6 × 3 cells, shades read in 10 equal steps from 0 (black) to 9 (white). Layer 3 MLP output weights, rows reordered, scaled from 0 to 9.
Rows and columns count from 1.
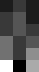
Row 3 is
2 3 2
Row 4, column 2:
2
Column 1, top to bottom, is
1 2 2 4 4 9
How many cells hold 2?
6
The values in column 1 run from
1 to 9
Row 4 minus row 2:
2 -1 2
